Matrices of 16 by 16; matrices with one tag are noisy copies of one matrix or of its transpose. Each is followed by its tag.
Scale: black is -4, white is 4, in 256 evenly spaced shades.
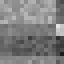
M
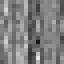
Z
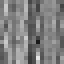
Z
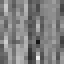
Z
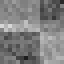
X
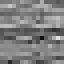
Z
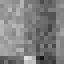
M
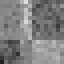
X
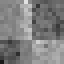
X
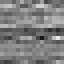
Z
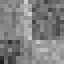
X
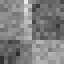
X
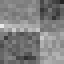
X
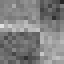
X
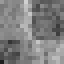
X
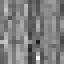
Z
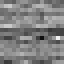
Z
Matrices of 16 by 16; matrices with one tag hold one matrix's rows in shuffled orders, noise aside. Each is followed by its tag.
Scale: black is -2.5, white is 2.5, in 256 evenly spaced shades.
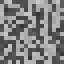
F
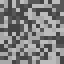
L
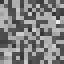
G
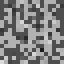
F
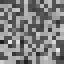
G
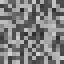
G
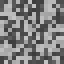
G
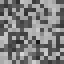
L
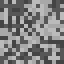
L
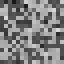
L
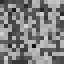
L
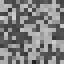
L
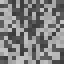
G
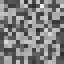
F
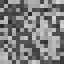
L
